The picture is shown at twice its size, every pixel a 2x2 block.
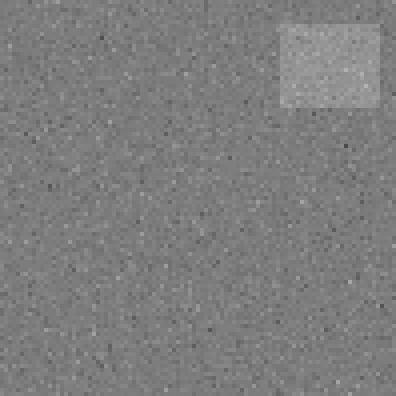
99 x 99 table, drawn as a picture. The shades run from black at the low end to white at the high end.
Average level on the scale: 50%. Odd rows or columns: none. Odd patch: higher, in the top right. Ninth with the highest average: top right. Stripes: none.
